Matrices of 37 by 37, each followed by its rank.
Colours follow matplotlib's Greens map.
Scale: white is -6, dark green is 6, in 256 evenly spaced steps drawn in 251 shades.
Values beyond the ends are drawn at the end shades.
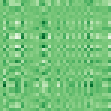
two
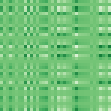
one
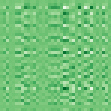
two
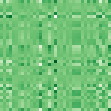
two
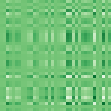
one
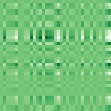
one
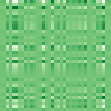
one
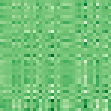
two
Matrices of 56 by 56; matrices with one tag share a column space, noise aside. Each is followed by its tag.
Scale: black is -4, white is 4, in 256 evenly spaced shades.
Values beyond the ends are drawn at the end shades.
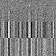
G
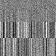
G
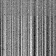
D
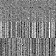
G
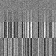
G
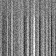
D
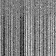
D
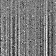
D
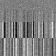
G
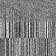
G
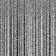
D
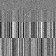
G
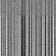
D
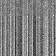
D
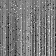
D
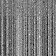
D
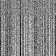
D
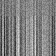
D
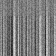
D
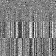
G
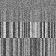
G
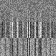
G
